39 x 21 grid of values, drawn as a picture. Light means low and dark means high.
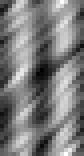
No overall slope runs across the table. The centre is the ninth with the highest average. Stripes running up and down repeat 2 times from left to right. There are no lone odd cells. No row or column stands out.
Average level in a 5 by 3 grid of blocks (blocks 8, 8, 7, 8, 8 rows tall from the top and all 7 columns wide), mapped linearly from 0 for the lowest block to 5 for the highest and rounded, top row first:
120 / 131 / 150 / 230 / 130
